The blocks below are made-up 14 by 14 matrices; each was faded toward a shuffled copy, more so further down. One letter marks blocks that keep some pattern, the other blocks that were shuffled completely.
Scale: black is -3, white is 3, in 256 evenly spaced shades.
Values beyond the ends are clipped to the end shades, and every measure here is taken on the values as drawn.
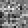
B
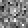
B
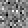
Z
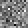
Z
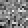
Z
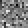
Z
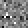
B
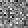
B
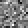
B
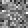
B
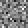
Z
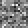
B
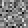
Z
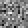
B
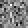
Z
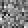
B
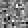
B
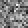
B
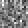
B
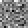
B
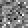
Z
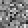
Z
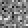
Z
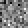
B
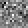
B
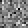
Z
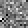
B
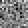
Z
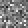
Z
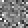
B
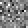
Z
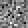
Z
